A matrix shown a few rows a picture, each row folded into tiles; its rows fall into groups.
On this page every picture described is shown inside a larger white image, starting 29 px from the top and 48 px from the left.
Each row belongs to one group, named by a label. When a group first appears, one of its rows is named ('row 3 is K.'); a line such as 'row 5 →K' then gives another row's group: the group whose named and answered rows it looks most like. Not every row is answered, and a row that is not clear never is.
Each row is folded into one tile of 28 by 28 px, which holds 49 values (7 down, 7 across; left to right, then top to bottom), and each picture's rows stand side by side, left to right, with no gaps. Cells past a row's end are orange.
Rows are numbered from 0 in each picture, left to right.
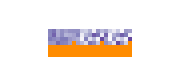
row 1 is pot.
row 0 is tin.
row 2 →pot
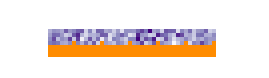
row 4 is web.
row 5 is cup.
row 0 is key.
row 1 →tin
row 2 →pot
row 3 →key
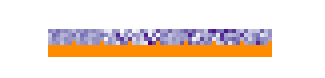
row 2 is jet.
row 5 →tin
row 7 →cup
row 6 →key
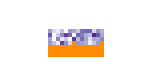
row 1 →web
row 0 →pot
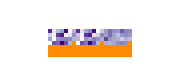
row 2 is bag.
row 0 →cup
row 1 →cup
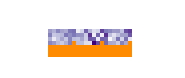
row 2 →tin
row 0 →tin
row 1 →jet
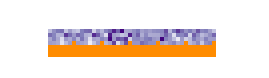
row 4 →bag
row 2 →key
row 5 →key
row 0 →web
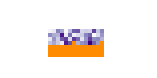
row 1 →cup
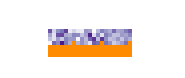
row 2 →tin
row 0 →cup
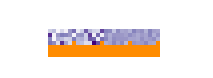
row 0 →pot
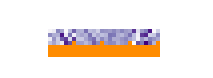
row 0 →jet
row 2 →key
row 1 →jet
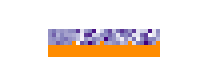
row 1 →cup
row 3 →cup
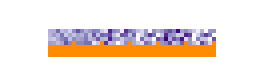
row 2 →web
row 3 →pot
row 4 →key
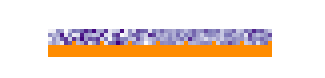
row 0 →jet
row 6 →cup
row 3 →web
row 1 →key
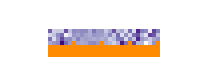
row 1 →bag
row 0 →cup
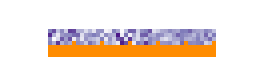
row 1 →pot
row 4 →tin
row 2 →jet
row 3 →cup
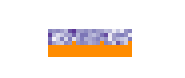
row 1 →key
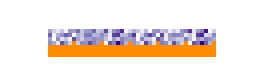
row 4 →pot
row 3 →pot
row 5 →cup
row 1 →cup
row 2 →cup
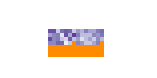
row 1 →tin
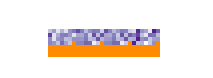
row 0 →pot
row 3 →web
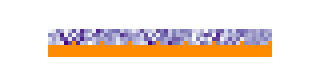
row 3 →jet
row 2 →web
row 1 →web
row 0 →jet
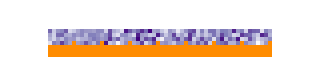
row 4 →jet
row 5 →tin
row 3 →key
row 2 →web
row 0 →cup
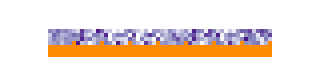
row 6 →pot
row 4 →jet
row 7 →bag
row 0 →key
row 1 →web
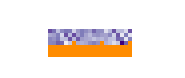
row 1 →bag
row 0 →bag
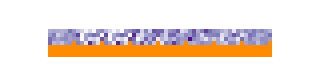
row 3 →tin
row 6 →pot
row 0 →web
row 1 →pot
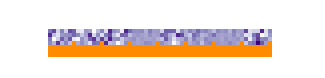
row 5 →key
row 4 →web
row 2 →web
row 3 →bag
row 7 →cup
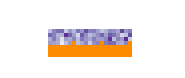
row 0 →web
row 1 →key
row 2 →key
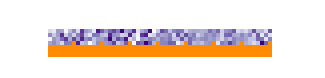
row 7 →jet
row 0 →jet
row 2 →key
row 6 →cup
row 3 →cup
